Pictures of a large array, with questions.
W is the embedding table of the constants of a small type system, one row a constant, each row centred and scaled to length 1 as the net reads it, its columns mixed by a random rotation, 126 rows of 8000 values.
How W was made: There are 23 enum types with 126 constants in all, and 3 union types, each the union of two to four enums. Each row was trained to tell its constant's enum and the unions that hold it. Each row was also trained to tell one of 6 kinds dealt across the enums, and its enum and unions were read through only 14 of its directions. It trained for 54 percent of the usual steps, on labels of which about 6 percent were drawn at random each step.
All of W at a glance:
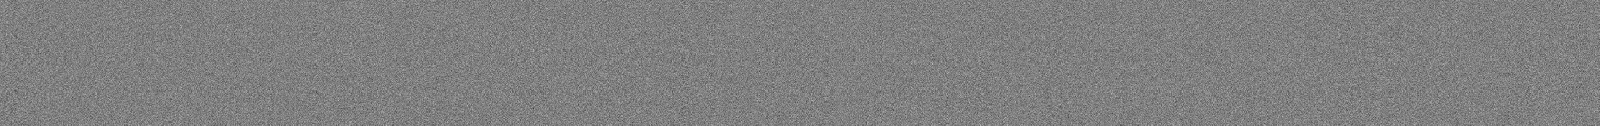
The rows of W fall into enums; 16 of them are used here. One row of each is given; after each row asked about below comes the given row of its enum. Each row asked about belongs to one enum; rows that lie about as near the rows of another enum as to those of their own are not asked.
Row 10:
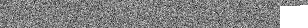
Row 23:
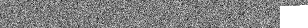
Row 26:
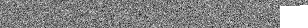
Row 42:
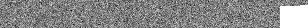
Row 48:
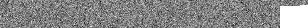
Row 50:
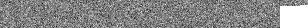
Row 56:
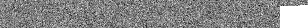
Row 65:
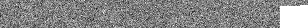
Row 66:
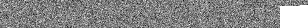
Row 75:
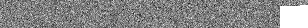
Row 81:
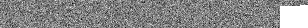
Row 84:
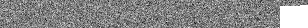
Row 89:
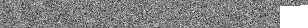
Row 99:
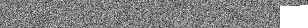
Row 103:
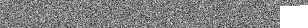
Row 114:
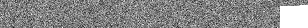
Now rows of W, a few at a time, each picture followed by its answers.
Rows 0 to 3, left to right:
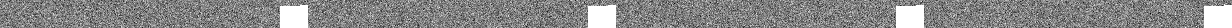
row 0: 66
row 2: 48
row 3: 81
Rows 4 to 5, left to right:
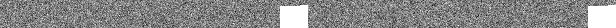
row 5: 56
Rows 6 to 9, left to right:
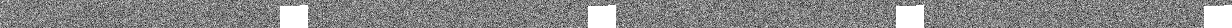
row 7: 56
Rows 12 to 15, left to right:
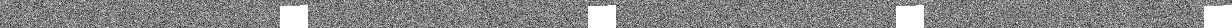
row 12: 65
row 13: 84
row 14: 50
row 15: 103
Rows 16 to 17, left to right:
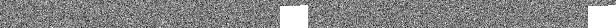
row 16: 56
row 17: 10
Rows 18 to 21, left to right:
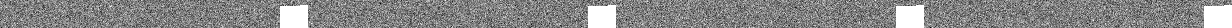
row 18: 50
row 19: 81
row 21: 42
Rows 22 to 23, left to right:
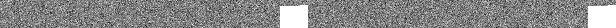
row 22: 50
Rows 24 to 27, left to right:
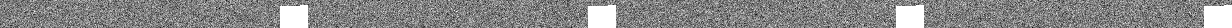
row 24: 99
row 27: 89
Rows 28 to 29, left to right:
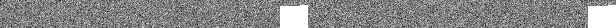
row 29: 114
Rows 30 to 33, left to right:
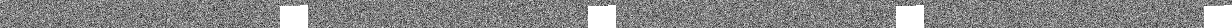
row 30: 103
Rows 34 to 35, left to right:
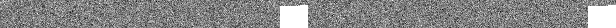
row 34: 50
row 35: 103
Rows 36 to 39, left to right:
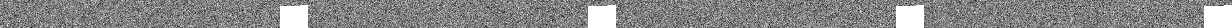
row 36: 114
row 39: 99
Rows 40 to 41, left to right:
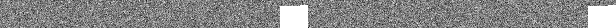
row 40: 26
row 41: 84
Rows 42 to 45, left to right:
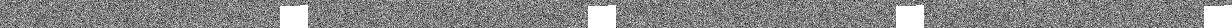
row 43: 81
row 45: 48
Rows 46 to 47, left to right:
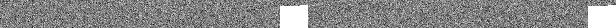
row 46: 114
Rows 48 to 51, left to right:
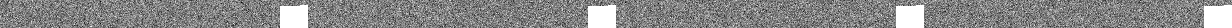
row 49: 50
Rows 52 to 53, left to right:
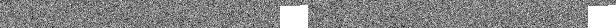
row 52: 42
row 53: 114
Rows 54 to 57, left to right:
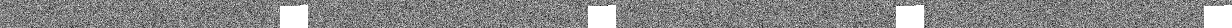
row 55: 10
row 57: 26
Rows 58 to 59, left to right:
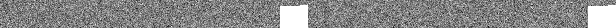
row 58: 48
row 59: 50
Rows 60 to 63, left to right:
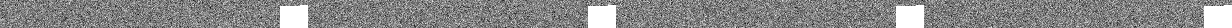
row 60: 75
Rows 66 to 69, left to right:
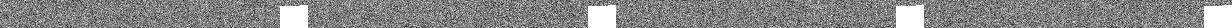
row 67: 89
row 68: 103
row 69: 23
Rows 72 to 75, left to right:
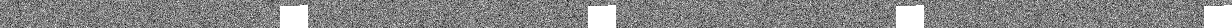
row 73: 75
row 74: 56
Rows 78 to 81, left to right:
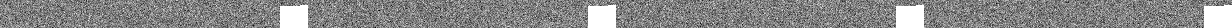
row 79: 42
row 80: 99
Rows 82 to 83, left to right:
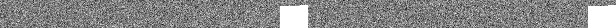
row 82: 23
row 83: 10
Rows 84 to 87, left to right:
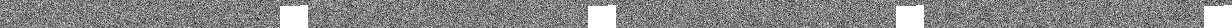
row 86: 99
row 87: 89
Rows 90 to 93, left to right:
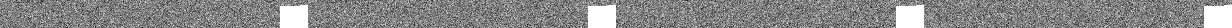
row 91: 103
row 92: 103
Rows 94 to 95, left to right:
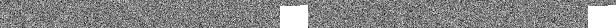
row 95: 10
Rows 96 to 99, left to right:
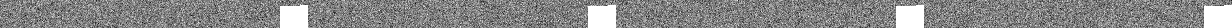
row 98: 42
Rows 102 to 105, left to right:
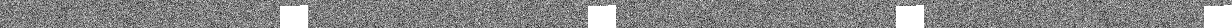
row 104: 56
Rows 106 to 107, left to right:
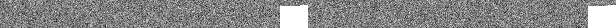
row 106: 48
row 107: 42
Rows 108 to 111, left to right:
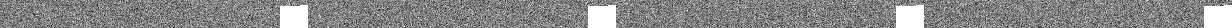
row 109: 10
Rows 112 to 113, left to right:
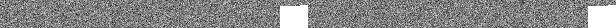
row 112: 75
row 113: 23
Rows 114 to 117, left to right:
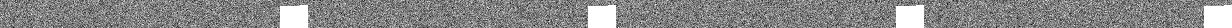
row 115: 75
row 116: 26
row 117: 114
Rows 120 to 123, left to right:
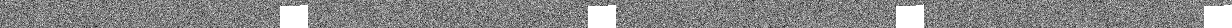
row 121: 81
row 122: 48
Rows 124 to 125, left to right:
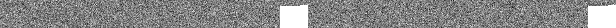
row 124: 48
